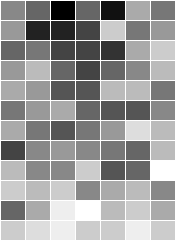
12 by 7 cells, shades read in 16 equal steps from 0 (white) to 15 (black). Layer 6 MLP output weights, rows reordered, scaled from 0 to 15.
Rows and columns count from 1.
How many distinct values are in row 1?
6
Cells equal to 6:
7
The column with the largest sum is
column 3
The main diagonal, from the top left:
7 13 11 11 4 10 4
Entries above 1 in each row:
7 7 7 7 7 7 7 7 6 7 5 5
